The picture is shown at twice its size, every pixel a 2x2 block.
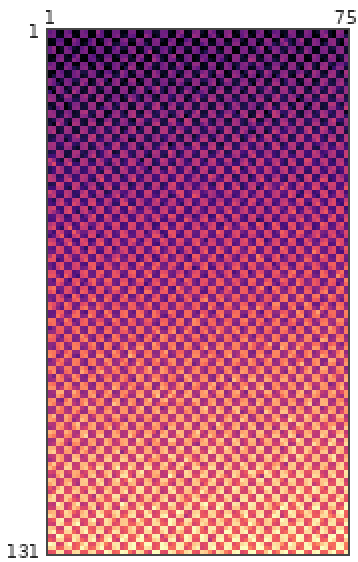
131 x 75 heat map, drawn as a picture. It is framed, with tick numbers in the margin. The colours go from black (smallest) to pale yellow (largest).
There is an overall slope up to the bottom. No row or column stands out. The field is checkered. Overall the values sit about 50% of the way up the scale.
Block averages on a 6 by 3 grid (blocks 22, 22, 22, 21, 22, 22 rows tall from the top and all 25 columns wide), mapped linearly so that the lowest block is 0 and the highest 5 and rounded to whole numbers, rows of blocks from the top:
000
111
222
333
444
555
